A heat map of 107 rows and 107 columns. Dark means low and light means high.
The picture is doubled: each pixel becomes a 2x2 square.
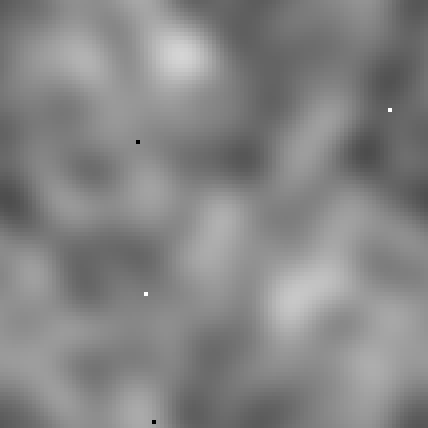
Odd rows or columns: none. Mirror symmetry: none. Grain: smooth. Histogram: bell-shaped. Lone odd cells: 4, 2 higher and 2 lower than their neighbours.
